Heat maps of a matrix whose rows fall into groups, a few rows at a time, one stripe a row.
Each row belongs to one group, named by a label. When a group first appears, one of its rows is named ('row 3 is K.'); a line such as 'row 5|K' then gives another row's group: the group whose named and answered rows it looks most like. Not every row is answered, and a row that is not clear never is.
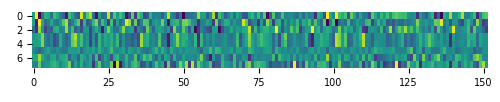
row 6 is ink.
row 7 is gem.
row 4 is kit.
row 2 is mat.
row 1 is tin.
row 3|kit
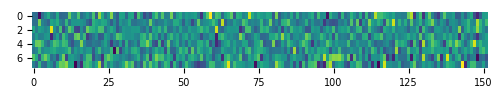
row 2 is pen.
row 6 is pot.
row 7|mat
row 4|ink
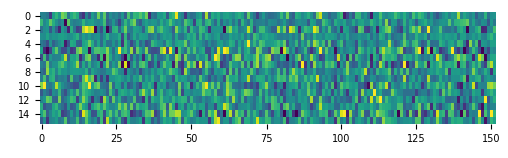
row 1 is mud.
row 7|gem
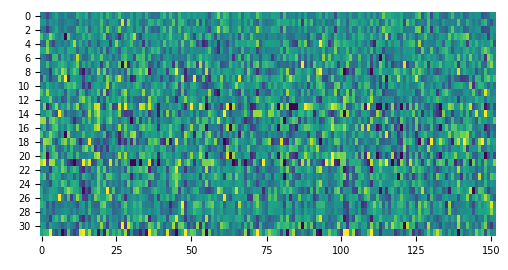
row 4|mat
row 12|kit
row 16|pot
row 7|gem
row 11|ink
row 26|pen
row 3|mud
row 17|mud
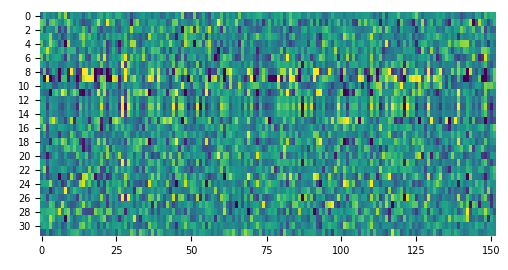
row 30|kit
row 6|ink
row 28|pen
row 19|mat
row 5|ink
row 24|kit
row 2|mud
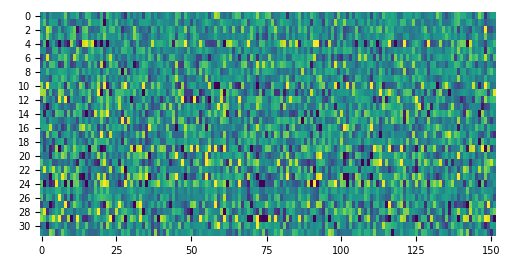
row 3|tin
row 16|kit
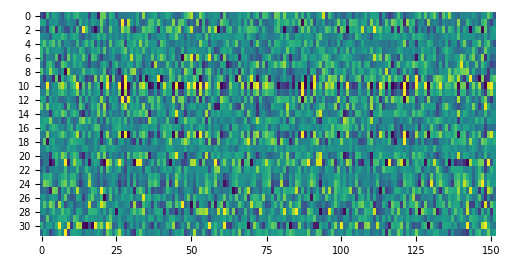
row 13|ink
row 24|ink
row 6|mud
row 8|mud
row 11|gem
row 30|pen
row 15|kit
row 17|gem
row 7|mat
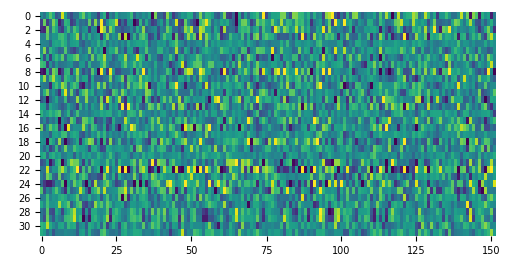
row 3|gem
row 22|gem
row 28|mat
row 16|mud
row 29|mat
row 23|tin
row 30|ink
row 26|gem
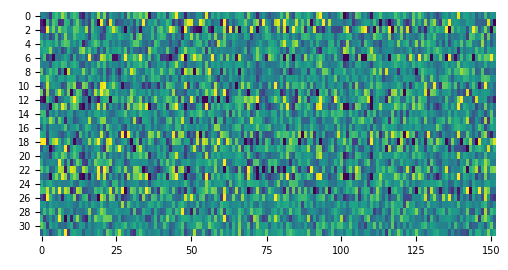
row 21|pen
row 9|ink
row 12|mat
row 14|pot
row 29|pen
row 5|kit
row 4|mat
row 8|mud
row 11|pen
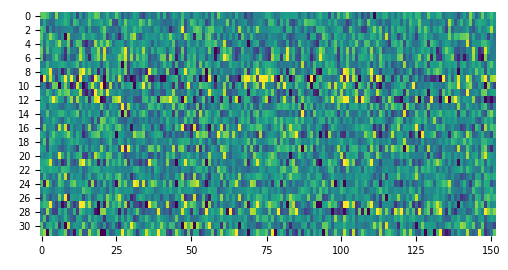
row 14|gem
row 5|ink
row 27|kit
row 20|pen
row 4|pen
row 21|kit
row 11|pen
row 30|mud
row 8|kit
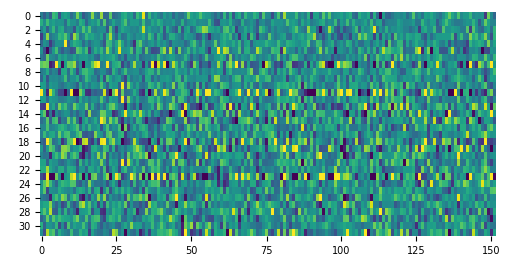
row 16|gem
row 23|mat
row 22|ink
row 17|pen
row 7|mat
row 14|pot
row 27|kit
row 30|mud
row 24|ink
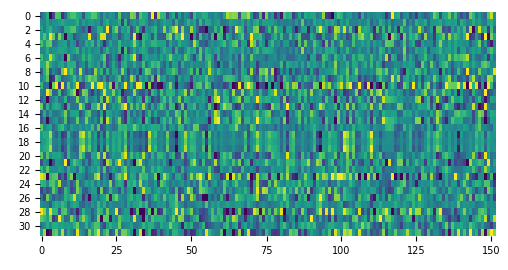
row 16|tin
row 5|gem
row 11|tin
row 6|mud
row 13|ink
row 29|tin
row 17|kit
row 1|gem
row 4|tin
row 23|pot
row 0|mat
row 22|ink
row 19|kit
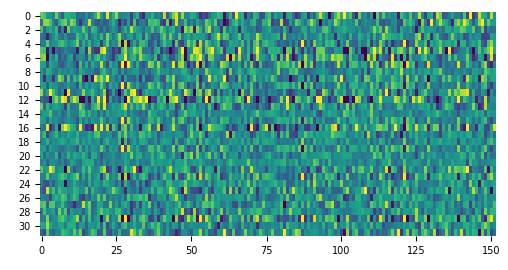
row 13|ink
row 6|pot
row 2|mud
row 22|mud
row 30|ink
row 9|pen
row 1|ink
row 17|pot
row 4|gem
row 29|gem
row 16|pen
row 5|pot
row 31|mat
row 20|mud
